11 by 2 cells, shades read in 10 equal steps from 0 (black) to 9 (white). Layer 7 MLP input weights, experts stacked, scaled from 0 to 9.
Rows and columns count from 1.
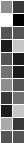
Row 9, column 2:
7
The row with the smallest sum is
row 5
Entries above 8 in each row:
0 1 0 0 0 0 0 0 0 0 0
